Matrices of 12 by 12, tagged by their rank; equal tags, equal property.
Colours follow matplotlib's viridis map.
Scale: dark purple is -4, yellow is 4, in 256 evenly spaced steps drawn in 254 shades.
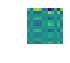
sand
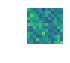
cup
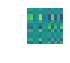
sand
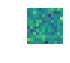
cup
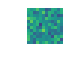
cup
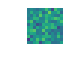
cup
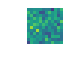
cup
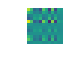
sand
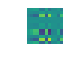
sand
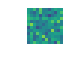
cup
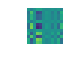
sand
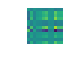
sand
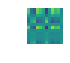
sand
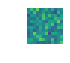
cup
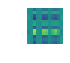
sand
